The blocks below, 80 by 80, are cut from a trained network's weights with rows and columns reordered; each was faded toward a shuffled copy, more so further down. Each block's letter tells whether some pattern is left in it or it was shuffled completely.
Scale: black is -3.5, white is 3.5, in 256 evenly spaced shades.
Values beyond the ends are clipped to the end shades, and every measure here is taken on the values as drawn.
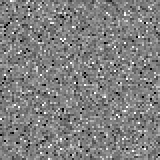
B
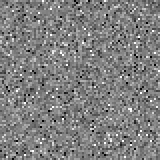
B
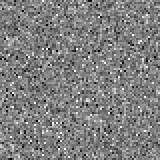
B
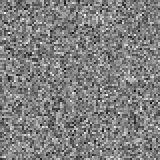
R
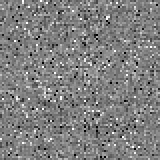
R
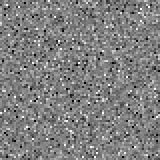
B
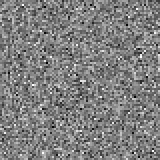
R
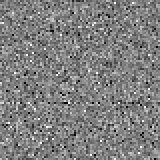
R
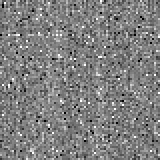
R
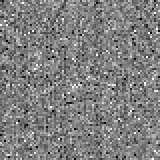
R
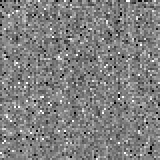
R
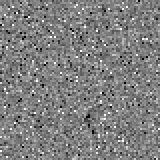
B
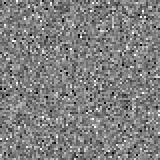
B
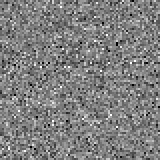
R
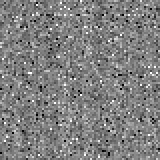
R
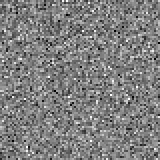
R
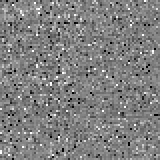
R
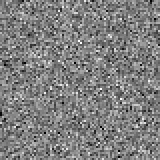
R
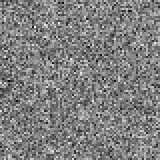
B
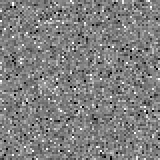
B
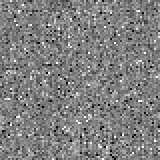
R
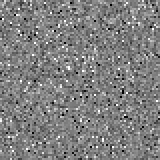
B
